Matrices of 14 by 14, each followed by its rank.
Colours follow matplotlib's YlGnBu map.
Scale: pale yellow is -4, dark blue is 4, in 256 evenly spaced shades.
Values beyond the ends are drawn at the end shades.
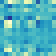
two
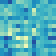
three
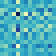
two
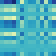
one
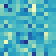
three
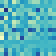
three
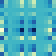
one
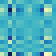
one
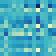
two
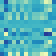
two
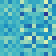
two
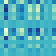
one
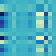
one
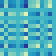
one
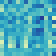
three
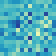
three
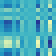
one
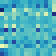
three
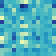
three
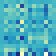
two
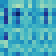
two
